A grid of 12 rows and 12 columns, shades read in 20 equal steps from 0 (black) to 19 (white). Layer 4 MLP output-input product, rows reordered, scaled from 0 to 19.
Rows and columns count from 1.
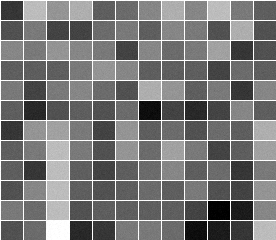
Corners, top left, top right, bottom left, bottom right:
4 7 6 14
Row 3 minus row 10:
4 -1 -3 3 3 -2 2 1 0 6 -1 -5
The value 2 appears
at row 11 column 11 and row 12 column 10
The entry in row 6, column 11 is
10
